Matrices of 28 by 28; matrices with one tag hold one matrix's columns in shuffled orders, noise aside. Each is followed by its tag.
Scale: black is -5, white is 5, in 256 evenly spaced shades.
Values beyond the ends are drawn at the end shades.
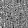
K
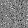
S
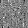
K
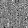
K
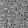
S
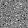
S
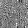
K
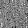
K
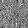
K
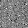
S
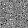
S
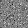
S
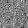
K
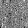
K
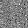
S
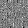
K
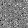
S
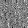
K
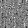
K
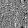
K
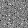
S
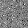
S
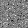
S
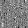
K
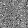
S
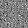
S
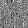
K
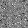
S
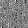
K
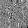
K
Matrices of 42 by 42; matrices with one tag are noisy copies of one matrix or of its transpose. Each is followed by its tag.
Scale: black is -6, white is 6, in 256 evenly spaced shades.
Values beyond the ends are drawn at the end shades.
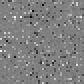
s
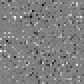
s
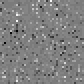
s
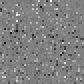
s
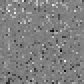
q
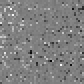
q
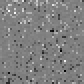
q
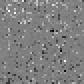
q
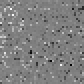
q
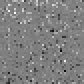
q
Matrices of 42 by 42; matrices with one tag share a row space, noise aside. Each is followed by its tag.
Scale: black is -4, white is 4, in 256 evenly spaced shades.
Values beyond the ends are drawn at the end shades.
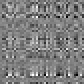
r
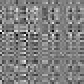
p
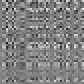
r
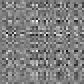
r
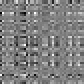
p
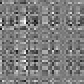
p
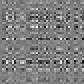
r
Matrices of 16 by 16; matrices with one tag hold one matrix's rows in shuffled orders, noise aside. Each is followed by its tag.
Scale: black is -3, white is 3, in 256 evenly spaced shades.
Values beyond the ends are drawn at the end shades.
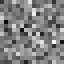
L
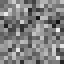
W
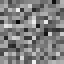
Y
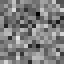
W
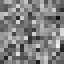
W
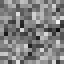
W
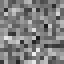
Y
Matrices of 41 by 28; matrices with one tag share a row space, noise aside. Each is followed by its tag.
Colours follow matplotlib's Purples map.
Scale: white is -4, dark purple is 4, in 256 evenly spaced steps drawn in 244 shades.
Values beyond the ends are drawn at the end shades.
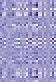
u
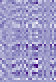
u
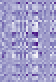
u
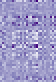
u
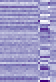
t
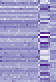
t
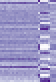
t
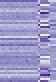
t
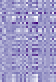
u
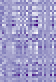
u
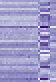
t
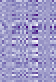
u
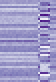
t
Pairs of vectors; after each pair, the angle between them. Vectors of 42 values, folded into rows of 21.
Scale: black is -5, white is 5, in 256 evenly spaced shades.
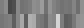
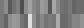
partly aligned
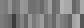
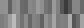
nearly opposite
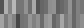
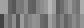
orthogonal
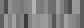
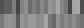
partly aligned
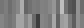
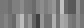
nearly parallel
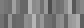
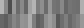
orthogonal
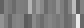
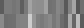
partly aligned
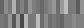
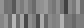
nearly opposite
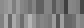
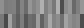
partly opposed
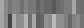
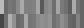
orthogonal
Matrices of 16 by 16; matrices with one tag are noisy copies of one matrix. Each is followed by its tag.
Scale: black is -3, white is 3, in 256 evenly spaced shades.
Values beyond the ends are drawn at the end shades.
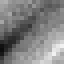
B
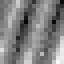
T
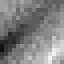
B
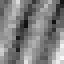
T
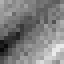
B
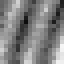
T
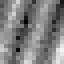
T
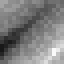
B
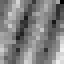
T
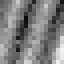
T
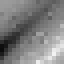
B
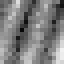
T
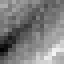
B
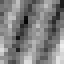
T
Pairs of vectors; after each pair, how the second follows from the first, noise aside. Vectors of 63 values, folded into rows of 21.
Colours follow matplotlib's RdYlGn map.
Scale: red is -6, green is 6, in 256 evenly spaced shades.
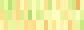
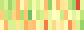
scaled up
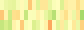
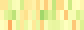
wrapped around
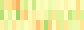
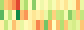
scaled up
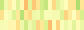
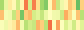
scaled up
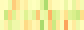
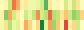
scaled up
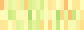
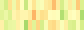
wrapped around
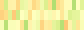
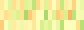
wrapped around
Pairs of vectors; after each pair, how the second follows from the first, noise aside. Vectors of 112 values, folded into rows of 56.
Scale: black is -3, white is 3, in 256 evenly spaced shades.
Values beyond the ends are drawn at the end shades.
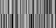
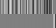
partly zeroed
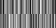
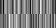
copied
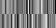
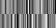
copied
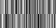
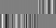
partly zeroed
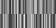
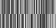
sign-scrambled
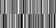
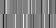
partly zeroed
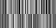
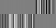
partly zeroed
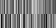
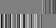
partly zeroed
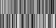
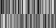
wrapped around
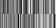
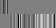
partly zeroed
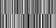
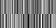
copied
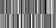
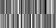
copied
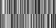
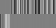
partly zeroed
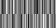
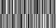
copied
